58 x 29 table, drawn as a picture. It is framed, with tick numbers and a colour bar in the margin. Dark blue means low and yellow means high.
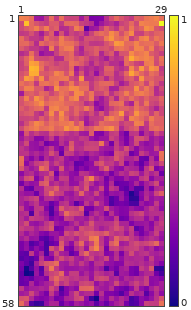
The values follow a bell shape. The top part is higher, up to a seam about 40% of the way down. The texture is blotchy.
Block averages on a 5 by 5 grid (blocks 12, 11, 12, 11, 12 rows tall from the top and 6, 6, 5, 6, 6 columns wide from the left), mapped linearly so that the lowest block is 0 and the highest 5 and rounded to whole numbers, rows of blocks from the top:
44245 | 45344 | 22211 | 11211 | 02211
